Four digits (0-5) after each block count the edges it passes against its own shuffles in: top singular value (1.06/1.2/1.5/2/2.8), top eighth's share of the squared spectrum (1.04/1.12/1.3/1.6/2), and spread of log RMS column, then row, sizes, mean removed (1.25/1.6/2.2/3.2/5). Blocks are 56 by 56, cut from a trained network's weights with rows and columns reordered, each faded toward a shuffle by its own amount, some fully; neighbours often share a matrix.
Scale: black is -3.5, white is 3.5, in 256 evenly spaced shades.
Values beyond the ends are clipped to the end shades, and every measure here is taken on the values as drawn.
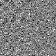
3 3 2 1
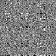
3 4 2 2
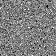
0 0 0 0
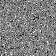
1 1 0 0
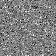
2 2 0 1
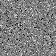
0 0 0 0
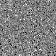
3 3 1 0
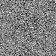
0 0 0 0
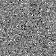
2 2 0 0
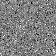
1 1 0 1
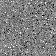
0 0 0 0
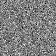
0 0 0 0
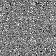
2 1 0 1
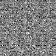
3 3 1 1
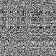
3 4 1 2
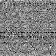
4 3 0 2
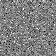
2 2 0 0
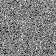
0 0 0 0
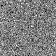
1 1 0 0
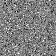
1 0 0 0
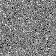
0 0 0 0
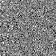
2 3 1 0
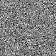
2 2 1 0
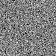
0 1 0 0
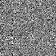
2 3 1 0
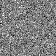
1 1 0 0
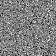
2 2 1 0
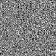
3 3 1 1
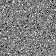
0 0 0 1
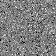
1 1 0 0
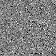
2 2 1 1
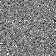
1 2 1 1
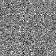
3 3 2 2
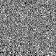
2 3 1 2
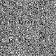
2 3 1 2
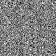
2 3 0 1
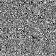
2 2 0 1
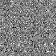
2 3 1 2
